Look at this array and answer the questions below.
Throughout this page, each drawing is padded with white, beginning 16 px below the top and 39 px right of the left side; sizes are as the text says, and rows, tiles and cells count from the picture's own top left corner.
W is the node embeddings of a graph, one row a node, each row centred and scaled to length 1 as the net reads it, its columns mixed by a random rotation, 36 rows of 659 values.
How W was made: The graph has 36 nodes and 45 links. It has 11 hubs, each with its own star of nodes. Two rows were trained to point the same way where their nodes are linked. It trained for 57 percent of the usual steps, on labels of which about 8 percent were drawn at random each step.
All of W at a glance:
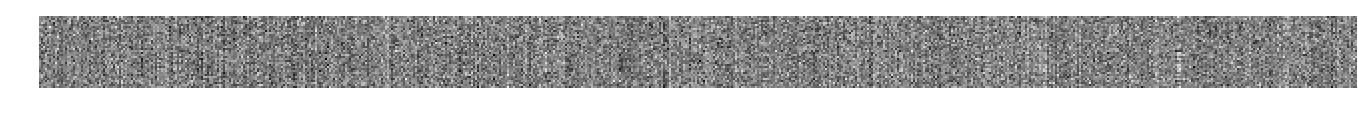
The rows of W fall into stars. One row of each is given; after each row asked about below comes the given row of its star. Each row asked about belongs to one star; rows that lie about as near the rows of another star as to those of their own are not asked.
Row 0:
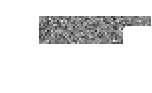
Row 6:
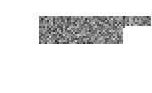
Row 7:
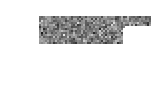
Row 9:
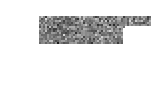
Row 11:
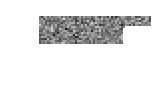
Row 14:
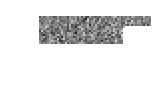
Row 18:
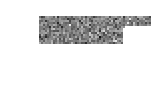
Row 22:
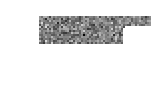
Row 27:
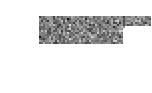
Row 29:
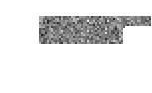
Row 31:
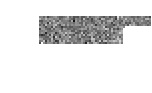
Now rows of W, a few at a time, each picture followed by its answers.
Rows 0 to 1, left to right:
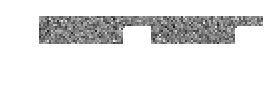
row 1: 7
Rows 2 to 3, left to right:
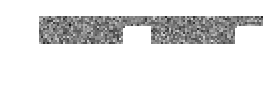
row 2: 29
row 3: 11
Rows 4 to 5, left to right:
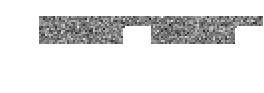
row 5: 9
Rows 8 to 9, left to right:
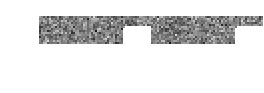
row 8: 0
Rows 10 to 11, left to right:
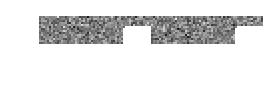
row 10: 11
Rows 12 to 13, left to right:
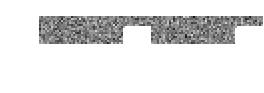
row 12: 7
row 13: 31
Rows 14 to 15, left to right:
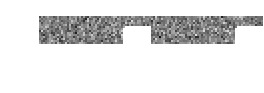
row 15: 31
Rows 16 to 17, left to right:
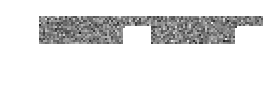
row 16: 9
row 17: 6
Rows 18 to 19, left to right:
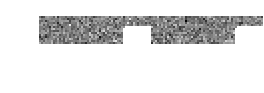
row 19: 22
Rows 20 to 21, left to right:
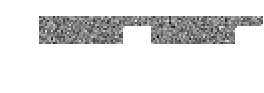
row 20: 27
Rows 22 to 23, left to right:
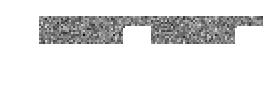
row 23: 18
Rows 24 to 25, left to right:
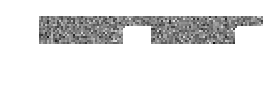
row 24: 31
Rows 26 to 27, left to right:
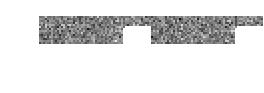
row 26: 22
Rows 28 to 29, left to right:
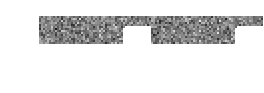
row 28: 7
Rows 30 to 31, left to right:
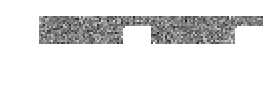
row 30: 9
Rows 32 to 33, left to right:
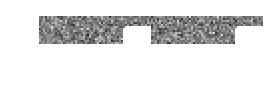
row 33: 27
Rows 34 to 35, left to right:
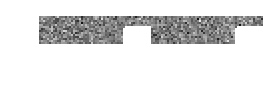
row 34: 11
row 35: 14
